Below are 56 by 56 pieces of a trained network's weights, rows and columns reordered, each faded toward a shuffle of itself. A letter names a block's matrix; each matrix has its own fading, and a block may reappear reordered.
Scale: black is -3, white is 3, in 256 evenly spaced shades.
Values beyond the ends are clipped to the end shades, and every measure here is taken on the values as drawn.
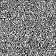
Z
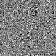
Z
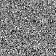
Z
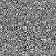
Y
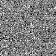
Z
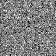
Z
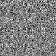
Y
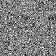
Z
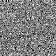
Z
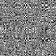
Y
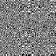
Y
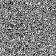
Z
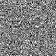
Z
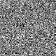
Z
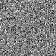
Z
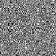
Y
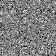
Z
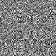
Y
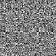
Y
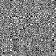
Y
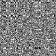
Y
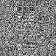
Y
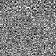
Y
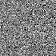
Z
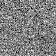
Z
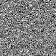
Z
